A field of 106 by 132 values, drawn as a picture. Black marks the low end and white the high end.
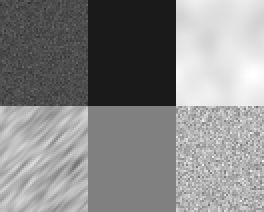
It is made of 2 by 3 panels. Panel 1,1: low, fine-grained, faint in contrast. Panel 1,2: very low, flat. Panel 1,3: very high, smooth, faint in contrast. Panel 2,1: high, slanting up to the right. Panel 2,2: middling, flat. Panel 2,3: high, fine-grained.
